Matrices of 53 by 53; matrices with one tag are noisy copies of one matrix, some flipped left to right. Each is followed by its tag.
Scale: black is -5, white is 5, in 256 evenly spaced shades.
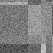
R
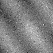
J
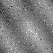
J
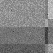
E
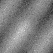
J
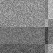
E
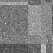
R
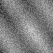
J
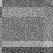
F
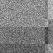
E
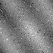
J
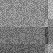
E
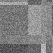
R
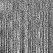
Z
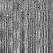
Z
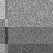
E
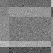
F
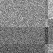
E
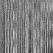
Z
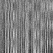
Z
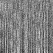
Z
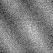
J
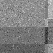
E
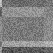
F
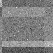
F
